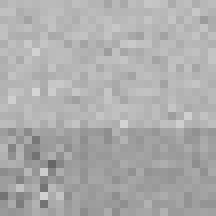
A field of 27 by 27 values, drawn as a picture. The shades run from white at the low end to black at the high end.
The bottom part is higher, past a seam about 60% of the way down. On average the colour sits 30% of the way up the scale. An odd patch, rougher than its surroundings, sits in the bottom left. The bottom left is the roughest part.
